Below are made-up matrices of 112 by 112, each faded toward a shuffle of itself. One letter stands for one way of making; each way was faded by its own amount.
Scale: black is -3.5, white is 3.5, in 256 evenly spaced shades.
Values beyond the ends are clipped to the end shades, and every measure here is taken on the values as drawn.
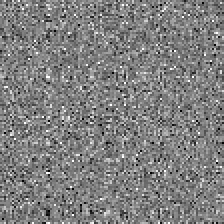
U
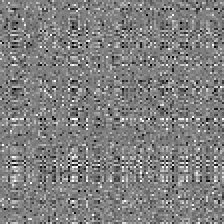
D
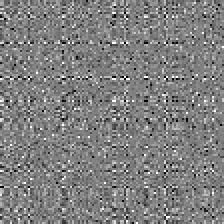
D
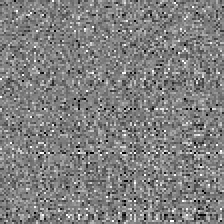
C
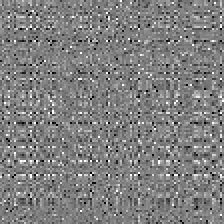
D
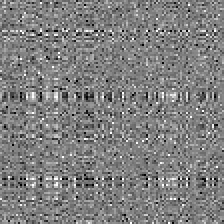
D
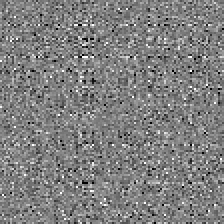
C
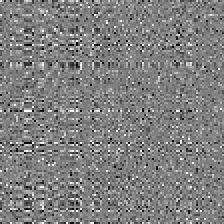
D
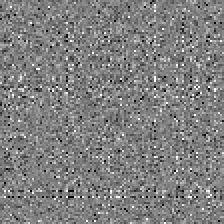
C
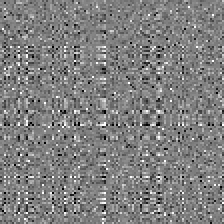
D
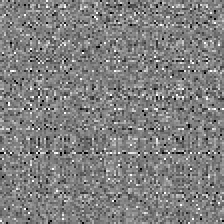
C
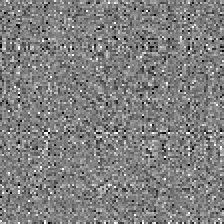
C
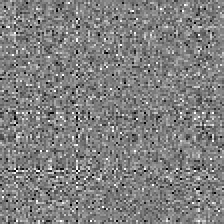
C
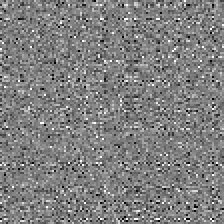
C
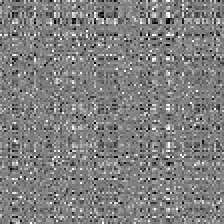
D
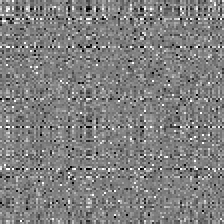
D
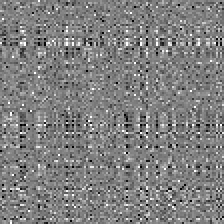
D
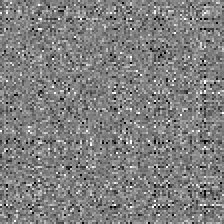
C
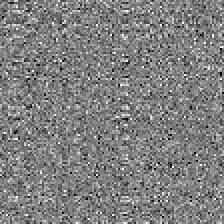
U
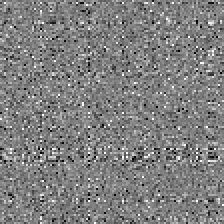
C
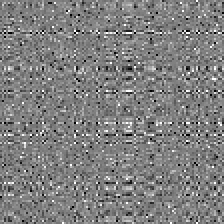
D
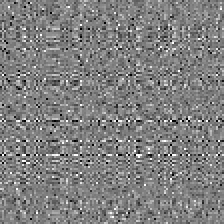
D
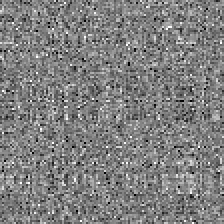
U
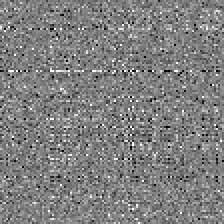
C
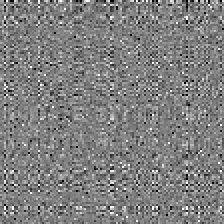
D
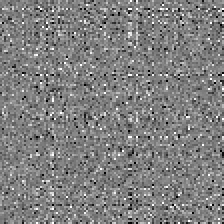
C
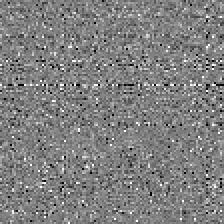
C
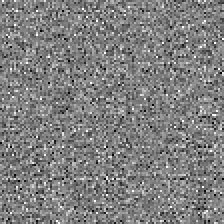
U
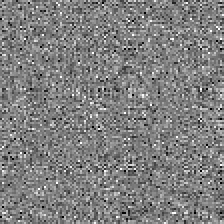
U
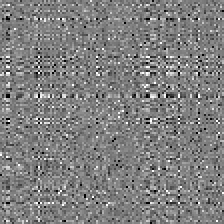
D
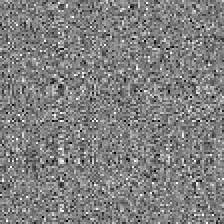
U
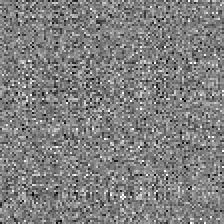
U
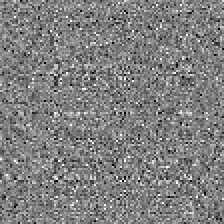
U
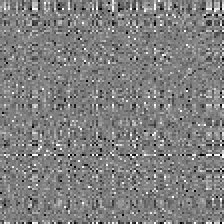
D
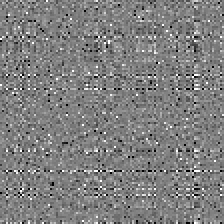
D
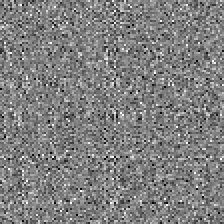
U
